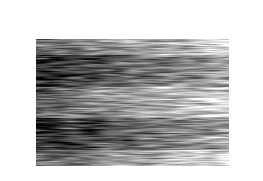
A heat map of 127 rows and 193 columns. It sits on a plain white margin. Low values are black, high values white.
Histogram: bell-shaped. Slope: up to the right. Stripes: horizontal, repeating 2 times.
